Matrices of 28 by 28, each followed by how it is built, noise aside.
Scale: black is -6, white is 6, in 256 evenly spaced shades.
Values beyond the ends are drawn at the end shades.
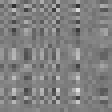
low rank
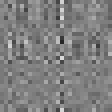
low rank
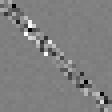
banded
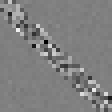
banded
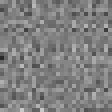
low rank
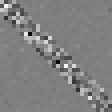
banded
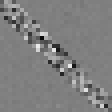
banded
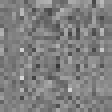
low rank
